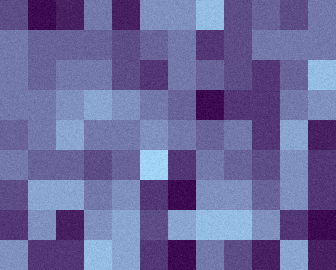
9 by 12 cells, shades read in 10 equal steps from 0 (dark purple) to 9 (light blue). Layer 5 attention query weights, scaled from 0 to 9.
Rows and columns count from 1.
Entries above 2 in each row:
9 11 10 9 10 10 9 8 6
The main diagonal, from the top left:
3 4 5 7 5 9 0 8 3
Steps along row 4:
same up up down down down down up same up up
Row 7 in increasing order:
0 2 2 3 4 5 6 6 6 6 7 7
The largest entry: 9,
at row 6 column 6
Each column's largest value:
6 7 7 8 7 9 7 8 8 6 7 8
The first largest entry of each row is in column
8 1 12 4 3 6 2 8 4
